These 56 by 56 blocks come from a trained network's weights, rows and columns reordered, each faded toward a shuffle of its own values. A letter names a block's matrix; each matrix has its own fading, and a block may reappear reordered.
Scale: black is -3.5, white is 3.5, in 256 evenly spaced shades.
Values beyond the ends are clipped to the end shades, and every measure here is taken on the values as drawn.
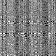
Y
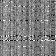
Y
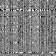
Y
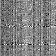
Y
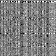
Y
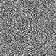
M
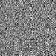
M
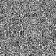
M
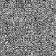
M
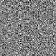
M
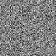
M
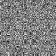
M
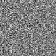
M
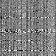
Y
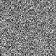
M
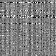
Y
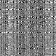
Y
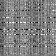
Y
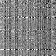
Y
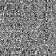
M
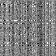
Y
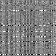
Y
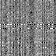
Y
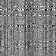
Y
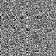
M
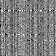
Y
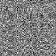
M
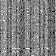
Y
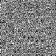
M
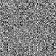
M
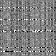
Y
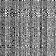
Y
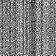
Y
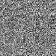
M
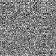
M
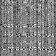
Y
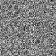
M
